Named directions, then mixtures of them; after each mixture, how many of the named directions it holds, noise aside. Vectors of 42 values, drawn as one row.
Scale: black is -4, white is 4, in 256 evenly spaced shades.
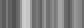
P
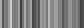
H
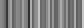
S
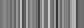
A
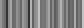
one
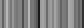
three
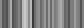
three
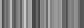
two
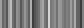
three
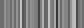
one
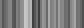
three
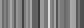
two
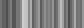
two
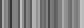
one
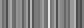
three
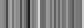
three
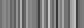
one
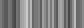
three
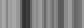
one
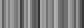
two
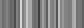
two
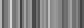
one
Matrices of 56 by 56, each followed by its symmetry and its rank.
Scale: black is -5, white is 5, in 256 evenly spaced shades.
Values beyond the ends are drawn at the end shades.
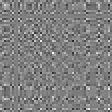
symmetric, rank three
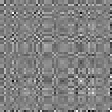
symmetric, rank three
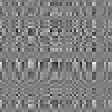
neither, rank two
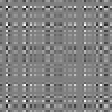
symmetric, rank one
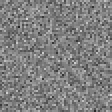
antisymmetric, full rank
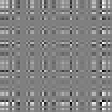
symmetric, rank one
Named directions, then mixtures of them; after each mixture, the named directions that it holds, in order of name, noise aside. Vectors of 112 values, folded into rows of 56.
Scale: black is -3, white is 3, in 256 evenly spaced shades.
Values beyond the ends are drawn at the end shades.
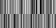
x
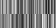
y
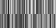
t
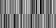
x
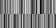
x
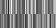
t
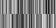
y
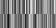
t, y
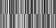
t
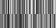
t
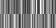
x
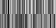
t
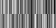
t, y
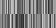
t, y
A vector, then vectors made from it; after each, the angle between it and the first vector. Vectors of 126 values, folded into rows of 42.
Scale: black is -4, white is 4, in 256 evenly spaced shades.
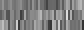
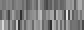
nearly parallel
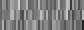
partly aligned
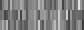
partly aligned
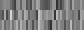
partly aligned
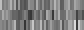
orthogonal
